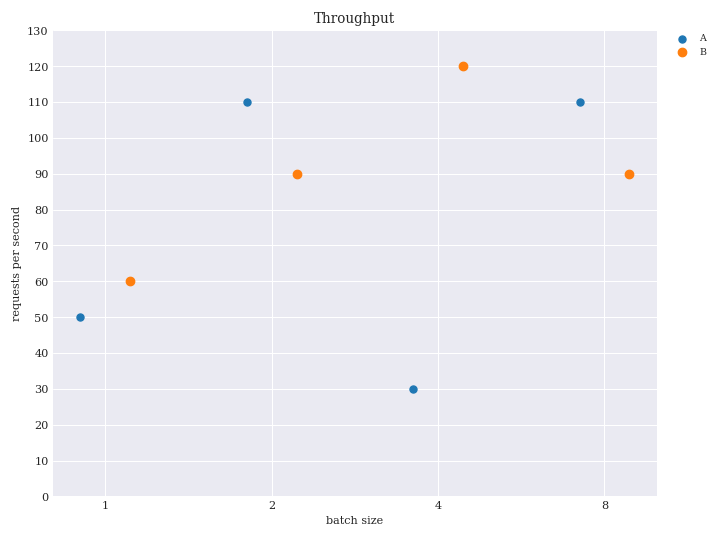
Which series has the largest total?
B
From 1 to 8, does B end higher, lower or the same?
higher
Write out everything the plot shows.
Title: Throughput
x-axis: batch size, ticks 1 2 4 8
y-axis: requests per second, ticks 0 10 20 30 40 50 60 70 80 90 100 110 120 130
Legend: A, B
Values:
A: 50 110 30 110
B: 60 90 120 90
